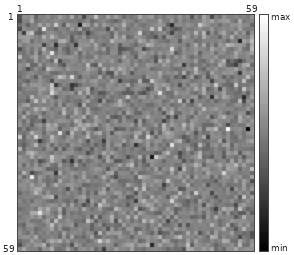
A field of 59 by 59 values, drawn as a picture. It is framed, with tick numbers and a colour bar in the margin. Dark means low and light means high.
Mirror symmetry: none. Slope: none. Grain: fine. Stripes: none. Seam: none. Histogram: heavy tails on both sides. Average level on the scale: 50%.
